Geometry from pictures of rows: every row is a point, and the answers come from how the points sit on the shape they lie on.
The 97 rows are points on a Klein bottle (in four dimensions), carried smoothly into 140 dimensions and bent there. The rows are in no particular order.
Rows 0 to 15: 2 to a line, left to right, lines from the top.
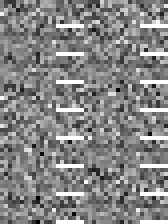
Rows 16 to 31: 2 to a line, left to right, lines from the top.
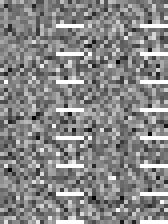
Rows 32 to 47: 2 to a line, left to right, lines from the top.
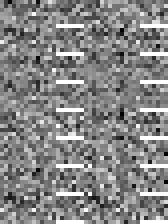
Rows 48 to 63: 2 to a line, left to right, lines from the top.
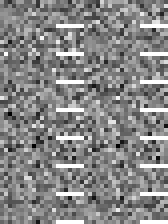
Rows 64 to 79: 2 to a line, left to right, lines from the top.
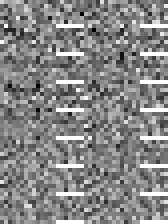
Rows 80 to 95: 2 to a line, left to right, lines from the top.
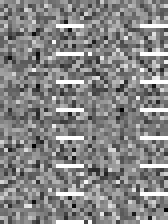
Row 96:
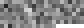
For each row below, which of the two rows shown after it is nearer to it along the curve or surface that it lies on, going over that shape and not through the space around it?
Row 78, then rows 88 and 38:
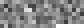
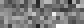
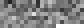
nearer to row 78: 88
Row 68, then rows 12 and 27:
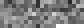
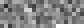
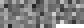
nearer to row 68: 27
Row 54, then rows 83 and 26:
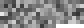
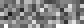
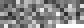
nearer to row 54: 26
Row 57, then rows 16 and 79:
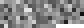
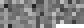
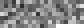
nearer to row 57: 16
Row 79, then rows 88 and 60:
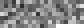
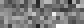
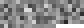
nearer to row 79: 60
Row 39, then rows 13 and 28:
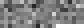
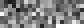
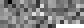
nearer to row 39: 28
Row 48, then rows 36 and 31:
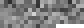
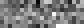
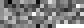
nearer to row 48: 36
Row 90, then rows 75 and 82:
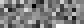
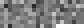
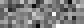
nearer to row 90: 82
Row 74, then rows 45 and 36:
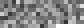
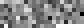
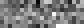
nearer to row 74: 45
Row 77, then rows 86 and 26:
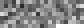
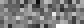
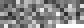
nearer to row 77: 26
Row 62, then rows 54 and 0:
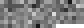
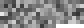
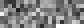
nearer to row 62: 0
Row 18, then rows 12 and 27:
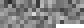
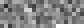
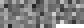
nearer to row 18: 27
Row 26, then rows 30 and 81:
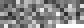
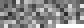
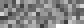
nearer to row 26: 30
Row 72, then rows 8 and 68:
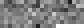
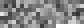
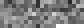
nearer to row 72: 68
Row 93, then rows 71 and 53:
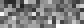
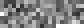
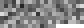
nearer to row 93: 53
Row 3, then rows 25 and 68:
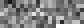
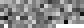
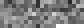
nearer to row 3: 68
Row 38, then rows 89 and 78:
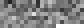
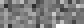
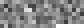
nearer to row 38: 89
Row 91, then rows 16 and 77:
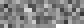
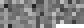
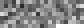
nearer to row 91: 16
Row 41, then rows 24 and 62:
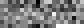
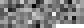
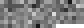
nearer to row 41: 24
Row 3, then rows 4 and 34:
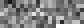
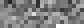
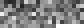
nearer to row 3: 4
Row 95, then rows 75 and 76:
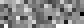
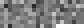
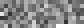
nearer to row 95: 76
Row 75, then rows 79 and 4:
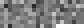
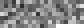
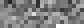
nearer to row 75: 4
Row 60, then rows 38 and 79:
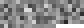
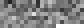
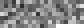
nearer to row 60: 79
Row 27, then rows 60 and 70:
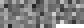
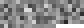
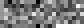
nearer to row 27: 60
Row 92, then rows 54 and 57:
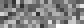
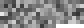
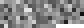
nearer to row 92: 54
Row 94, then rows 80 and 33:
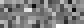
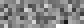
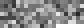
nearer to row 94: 80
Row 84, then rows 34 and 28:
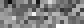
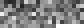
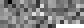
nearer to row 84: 34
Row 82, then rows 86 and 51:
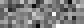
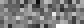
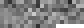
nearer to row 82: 51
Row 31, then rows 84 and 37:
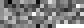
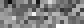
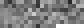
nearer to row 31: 84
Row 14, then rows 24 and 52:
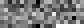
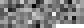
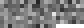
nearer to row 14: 24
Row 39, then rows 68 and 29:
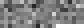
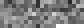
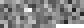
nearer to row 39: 68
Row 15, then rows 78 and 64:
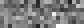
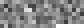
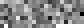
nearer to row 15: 78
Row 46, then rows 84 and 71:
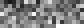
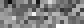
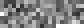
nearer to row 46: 84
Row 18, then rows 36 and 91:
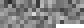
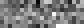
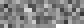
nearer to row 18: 36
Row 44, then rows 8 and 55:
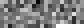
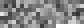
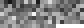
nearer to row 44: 55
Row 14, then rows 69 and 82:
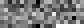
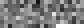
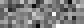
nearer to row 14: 82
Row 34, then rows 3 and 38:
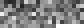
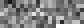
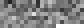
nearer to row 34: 38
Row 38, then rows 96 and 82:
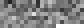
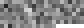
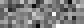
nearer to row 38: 82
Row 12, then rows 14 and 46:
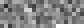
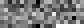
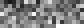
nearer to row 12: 14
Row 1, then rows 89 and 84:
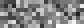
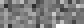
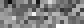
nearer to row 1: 84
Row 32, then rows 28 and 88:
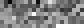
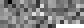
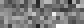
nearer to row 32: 88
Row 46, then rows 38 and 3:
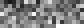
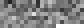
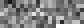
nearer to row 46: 38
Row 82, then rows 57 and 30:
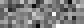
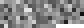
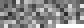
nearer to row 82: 57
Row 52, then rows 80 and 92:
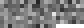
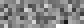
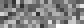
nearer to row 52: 80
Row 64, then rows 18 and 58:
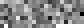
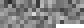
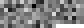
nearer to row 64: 58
